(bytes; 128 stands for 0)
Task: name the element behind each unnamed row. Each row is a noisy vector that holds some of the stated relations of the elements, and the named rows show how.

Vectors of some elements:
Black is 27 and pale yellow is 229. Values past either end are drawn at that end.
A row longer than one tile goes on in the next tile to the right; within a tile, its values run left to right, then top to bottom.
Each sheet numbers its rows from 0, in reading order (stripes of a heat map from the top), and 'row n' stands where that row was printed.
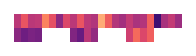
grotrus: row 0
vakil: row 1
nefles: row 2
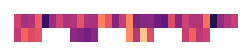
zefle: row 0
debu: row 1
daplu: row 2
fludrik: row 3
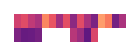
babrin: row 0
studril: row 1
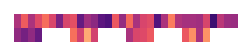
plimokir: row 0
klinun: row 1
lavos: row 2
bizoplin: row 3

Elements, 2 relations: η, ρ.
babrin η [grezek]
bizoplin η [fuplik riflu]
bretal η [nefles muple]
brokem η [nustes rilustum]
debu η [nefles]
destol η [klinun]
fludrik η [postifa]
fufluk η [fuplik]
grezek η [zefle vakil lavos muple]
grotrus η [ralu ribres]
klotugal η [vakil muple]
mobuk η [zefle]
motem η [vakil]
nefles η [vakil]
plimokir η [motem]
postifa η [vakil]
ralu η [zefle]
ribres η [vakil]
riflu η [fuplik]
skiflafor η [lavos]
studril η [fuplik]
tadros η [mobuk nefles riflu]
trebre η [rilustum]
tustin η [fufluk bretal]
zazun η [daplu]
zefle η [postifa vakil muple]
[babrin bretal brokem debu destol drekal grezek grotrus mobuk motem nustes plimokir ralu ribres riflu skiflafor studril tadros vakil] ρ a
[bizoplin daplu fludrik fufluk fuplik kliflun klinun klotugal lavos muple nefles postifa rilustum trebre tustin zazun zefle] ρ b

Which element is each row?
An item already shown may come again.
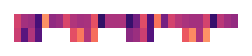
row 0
destol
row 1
tustin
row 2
nustes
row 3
bizoplin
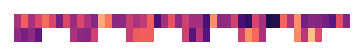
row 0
plimokir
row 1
riflu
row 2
muple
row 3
destol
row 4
rilustum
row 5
daplu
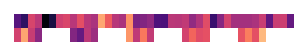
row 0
trebre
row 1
vakil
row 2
zazun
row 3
kliflun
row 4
fuplik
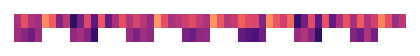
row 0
tadros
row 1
brokem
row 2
drekal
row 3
grezek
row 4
skiflafor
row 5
brokem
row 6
motem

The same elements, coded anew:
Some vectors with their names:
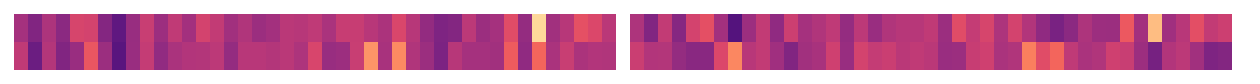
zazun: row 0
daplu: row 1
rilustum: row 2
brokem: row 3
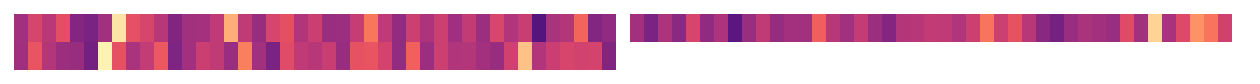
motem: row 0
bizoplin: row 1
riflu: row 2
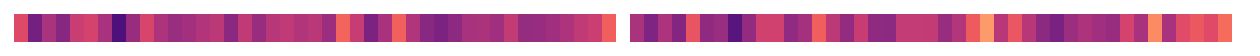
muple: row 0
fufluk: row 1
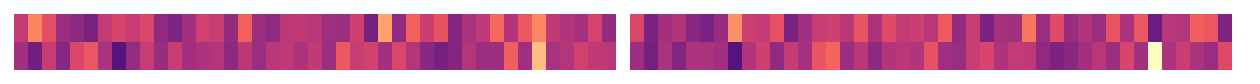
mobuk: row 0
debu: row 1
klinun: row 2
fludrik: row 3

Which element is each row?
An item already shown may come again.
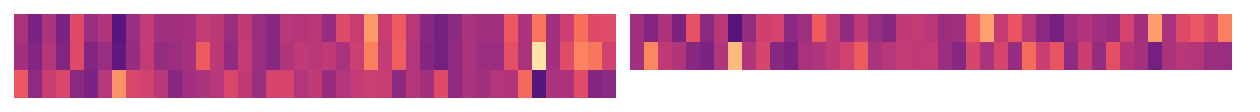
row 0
fuplik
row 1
fufluk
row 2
bizoplin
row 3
grotrus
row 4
vakil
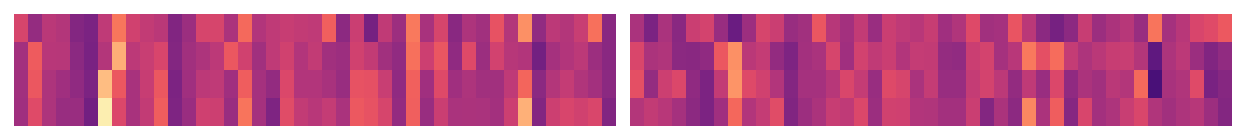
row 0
tadros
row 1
tustin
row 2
plimokir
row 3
brokem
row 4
studril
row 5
vakil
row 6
riflu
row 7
destol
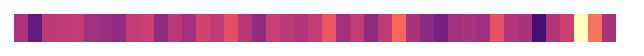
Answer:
nefles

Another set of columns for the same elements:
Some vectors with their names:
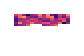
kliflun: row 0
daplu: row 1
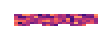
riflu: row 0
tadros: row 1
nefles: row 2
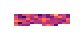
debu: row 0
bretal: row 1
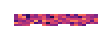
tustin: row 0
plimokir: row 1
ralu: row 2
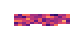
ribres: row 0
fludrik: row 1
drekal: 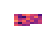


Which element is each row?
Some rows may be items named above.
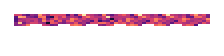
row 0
muple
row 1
brokem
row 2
vakil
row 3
bizoplin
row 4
vakil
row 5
vakil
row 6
grotrus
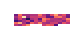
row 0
fuplik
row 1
grotrus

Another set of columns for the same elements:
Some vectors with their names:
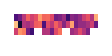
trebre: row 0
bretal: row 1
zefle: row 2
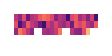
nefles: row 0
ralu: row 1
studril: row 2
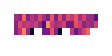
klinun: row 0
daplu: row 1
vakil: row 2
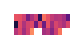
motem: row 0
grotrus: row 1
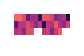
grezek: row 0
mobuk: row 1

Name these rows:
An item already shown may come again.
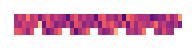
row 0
brokem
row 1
vakil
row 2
vakil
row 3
studril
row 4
grotrus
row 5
fuplik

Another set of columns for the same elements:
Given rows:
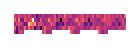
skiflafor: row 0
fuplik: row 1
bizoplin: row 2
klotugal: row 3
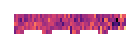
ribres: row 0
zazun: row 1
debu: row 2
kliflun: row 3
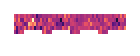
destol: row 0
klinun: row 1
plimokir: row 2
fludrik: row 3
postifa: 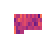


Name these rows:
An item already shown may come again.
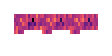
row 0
fuplik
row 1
fufluk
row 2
fufluk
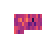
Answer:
fufluk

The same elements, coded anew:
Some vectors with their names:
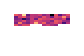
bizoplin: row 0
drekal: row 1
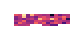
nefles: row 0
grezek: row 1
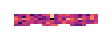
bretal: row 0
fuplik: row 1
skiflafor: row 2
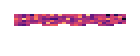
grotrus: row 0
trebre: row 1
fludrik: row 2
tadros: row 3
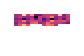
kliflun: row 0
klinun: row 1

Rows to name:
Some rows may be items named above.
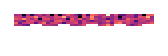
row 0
tadros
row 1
riflu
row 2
brokem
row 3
tustin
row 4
studril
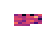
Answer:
riflu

